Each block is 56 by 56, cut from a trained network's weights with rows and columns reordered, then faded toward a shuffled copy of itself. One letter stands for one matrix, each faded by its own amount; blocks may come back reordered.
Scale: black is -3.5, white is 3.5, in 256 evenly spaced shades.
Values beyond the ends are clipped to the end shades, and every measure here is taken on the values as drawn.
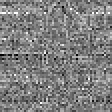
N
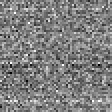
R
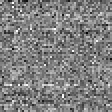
R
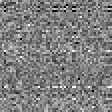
N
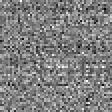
R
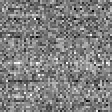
R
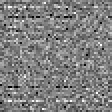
R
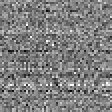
N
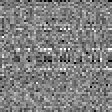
N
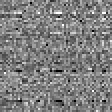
N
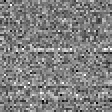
R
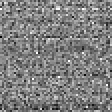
R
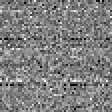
R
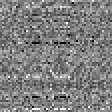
N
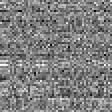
N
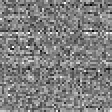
R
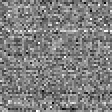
R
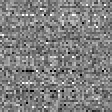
N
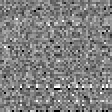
N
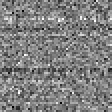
R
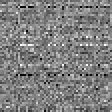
N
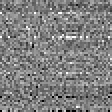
N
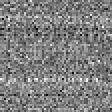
N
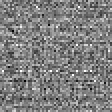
N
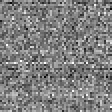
R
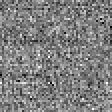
R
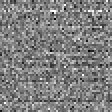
R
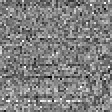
R
